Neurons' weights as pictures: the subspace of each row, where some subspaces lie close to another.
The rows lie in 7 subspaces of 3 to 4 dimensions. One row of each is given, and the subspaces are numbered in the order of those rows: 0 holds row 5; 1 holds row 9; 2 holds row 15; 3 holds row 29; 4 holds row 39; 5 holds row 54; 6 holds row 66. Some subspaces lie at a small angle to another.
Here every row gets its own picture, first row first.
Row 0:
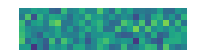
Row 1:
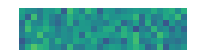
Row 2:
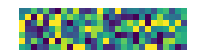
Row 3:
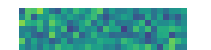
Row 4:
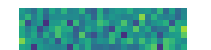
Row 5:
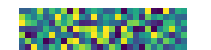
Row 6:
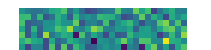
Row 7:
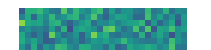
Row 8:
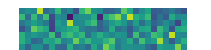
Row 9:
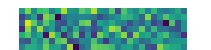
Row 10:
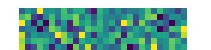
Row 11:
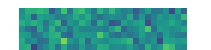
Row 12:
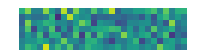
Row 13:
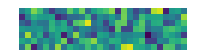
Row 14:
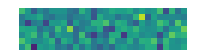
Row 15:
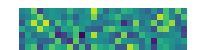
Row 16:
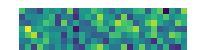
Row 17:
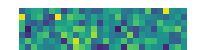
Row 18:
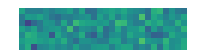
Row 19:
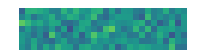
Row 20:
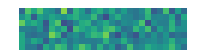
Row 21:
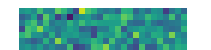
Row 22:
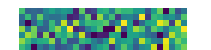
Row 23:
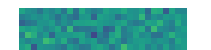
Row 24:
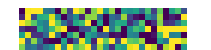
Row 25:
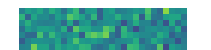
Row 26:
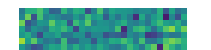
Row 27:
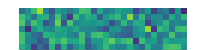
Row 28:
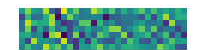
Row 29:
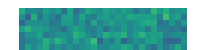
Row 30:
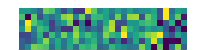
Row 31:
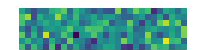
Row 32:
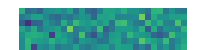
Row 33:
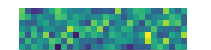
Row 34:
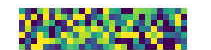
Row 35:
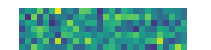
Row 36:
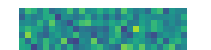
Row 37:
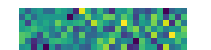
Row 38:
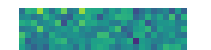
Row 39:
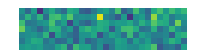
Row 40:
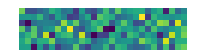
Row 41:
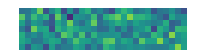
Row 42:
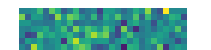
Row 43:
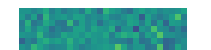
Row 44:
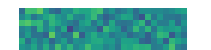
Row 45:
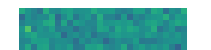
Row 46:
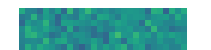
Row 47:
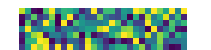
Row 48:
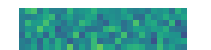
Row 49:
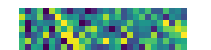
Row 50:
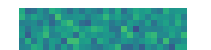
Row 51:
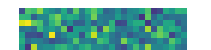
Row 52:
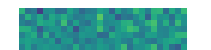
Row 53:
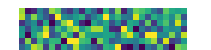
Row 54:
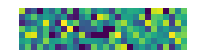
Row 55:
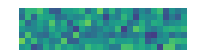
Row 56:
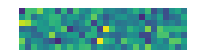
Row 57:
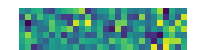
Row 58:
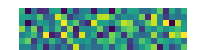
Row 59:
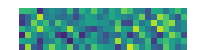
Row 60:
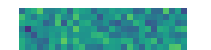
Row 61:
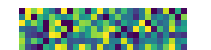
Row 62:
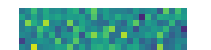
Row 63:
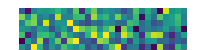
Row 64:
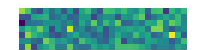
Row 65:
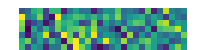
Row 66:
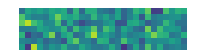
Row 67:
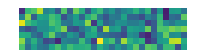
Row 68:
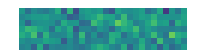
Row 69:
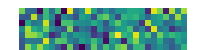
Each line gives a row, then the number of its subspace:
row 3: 6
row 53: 0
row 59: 2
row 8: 4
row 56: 3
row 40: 0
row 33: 3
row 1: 5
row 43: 2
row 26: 6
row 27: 4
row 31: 3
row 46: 5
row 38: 1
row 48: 2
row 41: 4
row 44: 6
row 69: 5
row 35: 1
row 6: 6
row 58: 1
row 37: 1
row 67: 3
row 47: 4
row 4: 2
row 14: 2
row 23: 0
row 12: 4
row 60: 4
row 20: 5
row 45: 4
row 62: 2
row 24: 3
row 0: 1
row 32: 6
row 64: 2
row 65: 1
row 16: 4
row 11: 4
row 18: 6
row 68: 4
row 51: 6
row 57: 3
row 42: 5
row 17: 1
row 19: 0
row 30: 3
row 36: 0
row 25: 5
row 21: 1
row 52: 1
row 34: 2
